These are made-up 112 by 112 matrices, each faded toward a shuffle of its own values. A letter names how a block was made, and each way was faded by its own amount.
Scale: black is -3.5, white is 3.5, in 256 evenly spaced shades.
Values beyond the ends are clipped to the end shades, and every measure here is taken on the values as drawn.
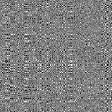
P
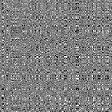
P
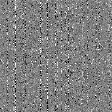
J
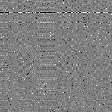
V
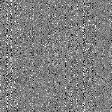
J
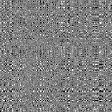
P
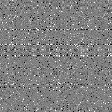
V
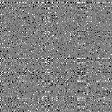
V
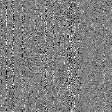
J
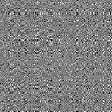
P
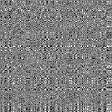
P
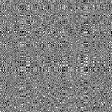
P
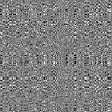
P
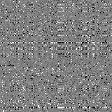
V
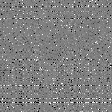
V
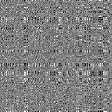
P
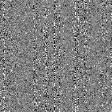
J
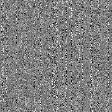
J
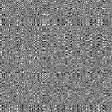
P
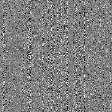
J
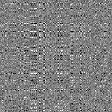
P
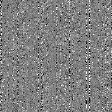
J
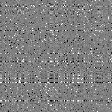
V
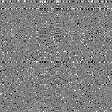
V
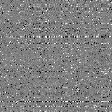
V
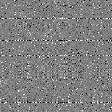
V
